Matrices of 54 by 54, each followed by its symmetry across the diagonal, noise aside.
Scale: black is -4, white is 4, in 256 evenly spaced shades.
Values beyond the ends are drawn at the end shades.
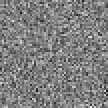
antisymmetric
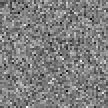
neither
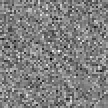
antisymmetric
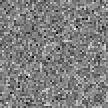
symmetric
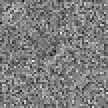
symmetric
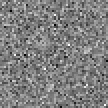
symmetric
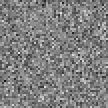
neither
